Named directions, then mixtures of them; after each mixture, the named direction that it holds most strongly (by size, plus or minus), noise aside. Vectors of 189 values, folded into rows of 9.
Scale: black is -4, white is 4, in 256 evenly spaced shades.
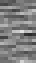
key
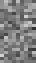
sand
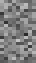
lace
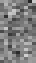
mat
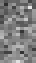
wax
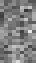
wax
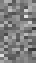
sand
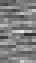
key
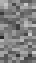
lace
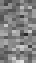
wax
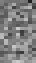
wax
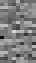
key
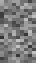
lace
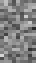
sand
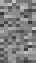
lace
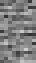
key
